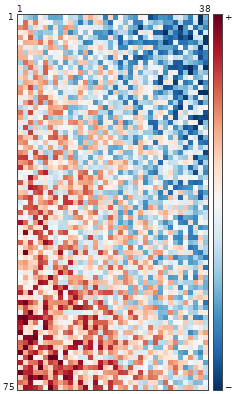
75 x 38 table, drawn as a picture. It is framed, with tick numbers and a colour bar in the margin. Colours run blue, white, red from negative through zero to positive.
Odd rows or columns: none. Slope: up to the bottom left. Stripes: none. Mirror symmetry: none. Ninth with the lowest average: top right. Ninth with the highest average: bottom left.
